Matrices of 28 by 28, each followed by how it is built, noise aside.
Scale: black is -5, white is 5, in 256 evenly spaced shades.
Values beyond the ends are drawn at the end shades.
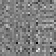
low rank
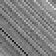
Toeplitz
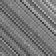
Toeplitz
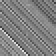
Toeplitz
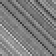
Toeplitz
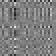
low rank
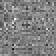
low rank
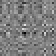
low rank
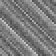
Toeplitz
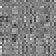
low rank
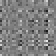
low rank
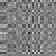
low rank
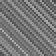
Toeplitz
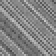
Toeplitz
